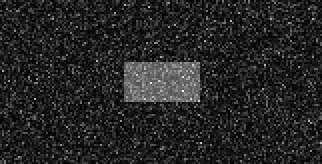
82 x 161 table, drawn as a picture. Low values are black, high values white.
There is no overall slope. There are no regular stripes. An odd patch, higher than its surroundings, sits in the centre. The centre is the ninth with the highest average. Most values sit low, with a long tail of high ones.
